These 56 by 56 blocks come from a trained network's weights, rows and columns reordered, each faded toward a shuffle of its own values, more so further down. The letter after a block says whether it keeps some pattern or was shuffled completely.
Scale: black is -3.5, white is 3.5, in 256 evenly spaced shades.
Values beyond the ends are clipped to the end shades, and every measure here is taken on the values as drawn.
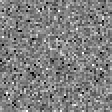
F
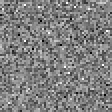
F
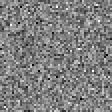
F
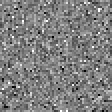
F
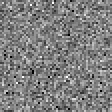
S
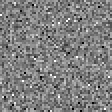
F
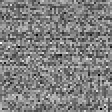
S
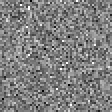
F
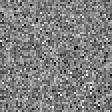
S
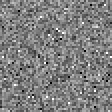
F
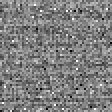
S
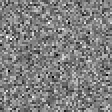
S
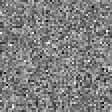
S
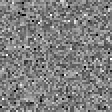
F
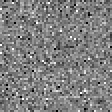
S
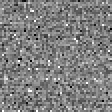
S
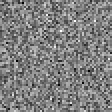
F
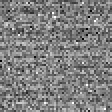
S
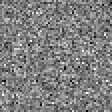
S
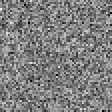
F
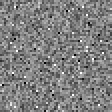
F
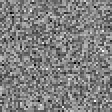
F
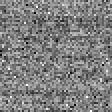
S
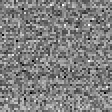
S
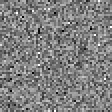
F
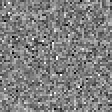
F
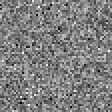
F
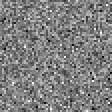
F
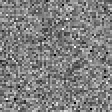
F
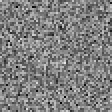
F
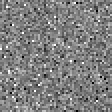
F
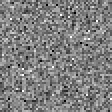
F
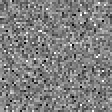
F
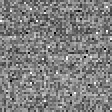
S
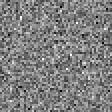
F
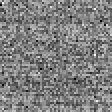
S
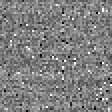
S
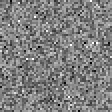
F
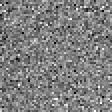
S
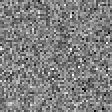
F
